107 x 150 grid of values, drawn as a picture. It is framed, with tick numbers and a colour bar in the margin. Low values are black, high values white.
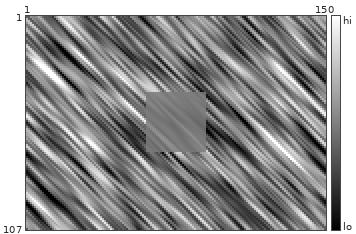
Calmest part: centre. Histogram: bell-shaped. Odd patch: calmer, in the centre. Slope: none.
